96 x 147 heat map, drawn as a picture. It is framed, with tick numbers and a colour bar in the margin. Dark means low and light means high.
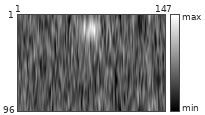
Grain: streaks running down. Bumps: one, in the top middle. Ninth with the highest average: top middle.
